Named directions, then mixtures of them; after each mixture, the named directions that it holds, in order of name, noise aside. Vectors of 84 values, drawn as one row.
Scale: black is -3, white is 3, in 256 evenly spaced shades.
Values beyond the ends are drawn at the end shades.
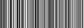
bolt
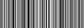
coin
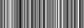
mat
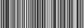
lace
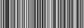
lace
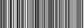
bolt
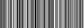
bolt, mat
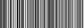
bolt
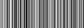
bolt, mat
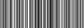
bolt, coin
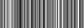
mat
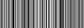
coin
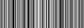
coin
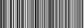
bolt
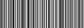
bolt, coin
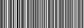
bolt, coin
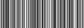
lace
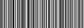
bolt, coin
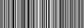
coin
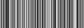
lace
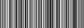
coin, lace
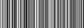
bolt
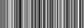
coin, mat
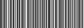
bolt, coin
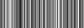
mat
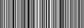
coin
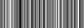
mat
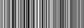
bolt, coin
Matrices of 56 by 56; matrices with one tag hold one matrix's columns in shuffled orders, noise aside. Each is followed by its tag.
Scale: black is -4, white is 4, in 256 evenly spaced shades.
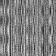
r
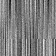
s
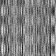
r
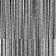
s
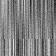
s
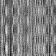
r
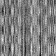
r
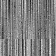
s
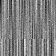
s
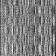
r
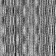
r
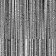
s
